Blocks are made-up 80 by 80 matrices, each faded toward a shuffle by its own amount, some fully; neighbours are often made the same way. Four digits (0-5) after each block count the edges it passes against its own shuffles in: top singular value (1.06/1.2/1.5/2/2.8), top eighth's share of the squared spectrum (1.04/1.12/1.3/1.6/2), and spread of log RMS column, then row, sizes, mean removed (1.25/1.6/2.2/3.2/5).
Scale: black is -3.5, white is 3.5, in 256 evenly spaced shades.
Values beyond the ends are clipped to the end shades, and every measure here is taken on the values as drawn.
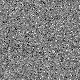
0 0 0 0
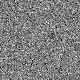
0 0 0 0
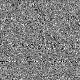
1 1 0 2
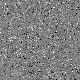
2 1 0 0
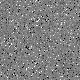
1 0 0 0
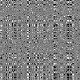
5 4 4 3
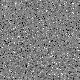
2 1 0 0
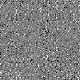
4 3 2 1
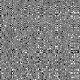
4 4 2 2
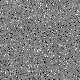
1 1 0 0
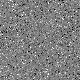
1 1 0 0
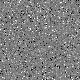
1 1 0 0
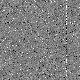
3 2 1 0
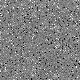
0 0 0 0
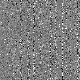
2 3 3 0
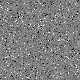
0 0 0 0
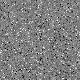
2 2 1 0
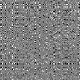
4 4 3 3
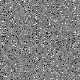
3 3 2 0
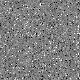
3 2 1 0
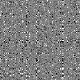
4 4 3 2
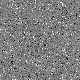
2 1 0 0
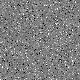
1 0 0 0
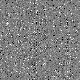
3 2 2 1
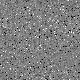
2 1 0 0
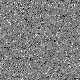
2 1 0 0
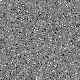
0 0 0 0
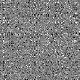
4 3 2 2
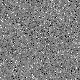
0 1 0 0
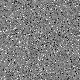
0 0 0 0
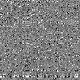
4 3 1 2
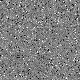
1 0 0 0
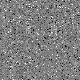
3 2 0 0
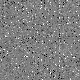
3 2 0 0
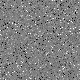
0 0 0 0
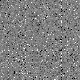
4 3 1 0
